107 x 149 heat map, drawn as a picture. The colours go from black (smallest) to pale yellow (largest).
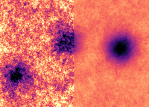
The ninth with the lowest average is the middle right. There are three dips. The right part is calmer, past a seam about 50% of the way across. Neither half mirrors the other.
